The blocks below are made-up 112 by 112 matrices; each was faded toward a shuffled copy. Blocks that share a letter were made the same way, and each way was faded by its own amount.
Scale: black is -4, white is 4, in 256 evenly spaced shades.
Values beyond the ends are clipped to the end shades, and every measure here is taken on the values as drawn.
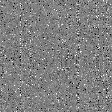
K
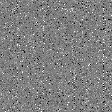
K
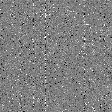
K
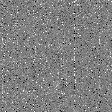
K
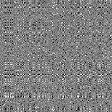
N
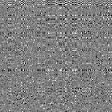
N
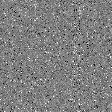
K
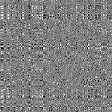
N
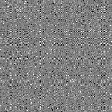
N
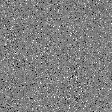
K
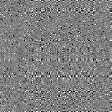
N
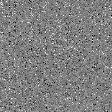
K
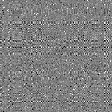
N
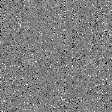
K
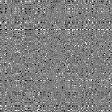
N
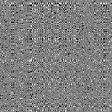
N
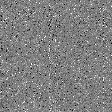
K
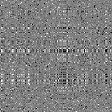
N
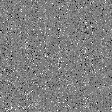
K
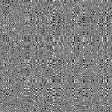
N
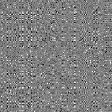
N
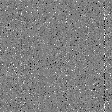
K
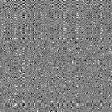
N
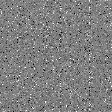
K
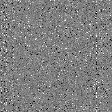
K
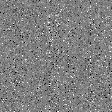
K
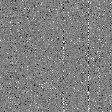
K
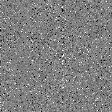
K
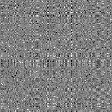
N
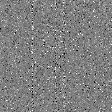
K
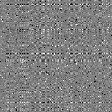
N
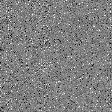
K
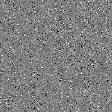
K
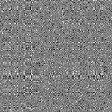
N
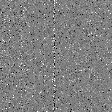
K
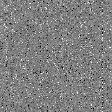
K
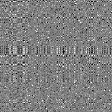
N
